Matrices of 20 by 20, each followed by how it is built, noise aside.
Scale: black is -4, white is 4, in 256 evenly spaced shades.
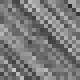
Toeplitz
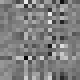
low rank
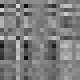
low rank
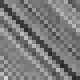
Toeplitz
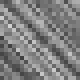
Toeplitz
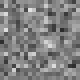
low rank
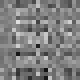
low rank
